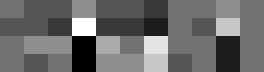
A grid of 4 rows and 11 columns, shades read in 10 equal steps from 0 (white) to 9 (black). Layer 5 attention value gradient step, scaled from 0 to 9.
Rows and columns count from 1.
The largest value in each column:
6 6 7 9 7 7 8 6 6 8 5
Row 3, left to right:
5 4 4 9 3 5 1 5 5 8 5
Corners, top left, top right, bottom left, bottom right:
5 5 5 5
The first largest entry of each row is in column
7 7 4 4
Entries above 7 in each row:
0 1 2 2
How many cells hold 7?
4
